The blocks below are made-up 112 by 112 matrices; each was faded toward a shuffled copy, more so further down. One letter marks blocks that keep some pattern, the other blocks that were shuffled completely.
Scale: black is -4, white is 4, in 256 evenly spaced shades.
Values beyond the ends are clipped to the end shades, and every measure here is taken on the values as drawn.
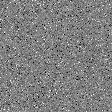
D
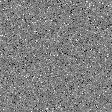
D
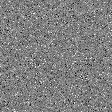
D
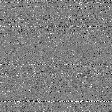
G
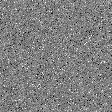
D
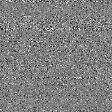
G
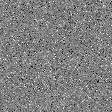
D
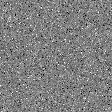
D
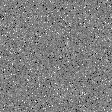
D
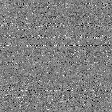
G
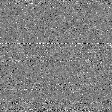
G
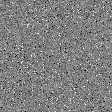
D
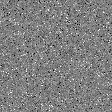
D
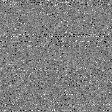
G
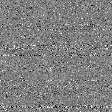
G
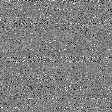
G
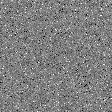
D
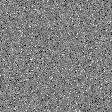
D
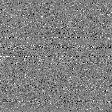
G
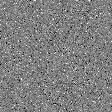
D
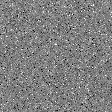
D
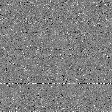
G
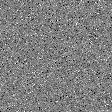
D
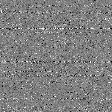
G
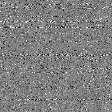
G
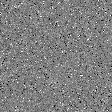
D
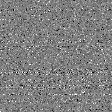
G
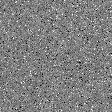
D
